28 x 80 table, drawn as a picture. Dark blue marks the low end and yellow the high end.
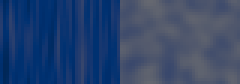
It is made of 1 by 2 panels. Panel 1,1: very low, streaked downward, faint in contrast. Panel 1,2: low, blotchy, faint in contrast.
